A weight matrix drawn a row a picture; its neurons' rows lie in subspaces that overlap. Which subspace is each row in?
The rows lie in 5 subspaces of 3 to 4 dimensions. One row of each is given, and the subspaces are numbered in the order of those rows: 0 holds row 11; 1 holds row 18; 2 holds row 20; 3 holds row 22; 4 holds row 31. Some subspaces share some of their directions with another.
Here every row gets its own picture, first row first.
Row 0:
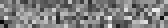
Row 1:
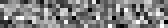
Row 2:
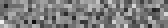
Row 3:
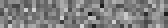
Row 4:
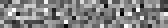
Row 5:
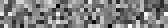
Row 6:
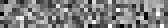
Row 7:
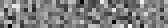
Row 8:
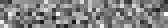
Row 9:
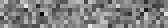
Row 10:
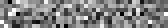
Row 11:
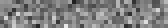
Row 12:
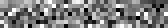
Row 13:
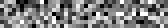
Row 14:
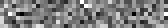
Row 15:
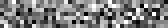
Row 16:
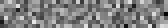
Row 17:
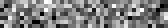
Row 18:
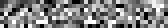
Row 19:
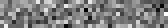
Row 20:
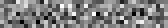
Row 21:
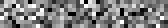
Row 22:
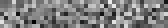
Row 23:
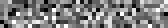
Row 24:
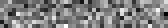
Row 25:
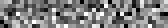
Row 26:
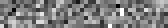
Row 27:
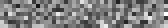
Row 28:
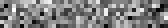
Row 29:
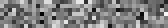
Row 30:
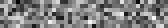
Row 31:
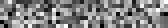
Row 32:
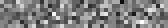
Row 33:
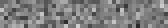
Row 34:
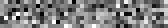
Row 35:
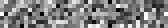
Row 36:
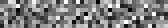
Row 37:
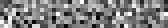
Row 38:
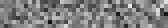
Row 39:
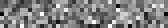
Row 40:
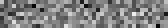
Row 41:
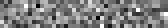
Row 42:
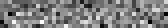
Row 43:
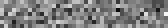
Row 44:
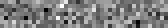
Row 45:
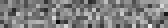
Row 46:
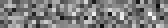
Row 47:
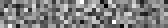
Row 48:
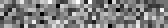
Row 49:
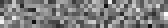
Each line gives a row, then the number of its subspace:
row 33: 3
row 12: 1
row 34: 0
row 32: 2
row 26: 3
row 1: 3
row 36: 3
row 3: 0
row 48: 0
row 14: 4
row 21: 4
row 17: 4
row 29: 0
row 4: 3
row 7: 0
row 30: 2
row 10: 2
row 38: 2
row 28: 4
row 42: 4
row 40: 4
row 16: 3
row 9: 0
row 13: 2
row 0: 3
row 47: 0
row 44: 3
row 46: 2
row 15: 3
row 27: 4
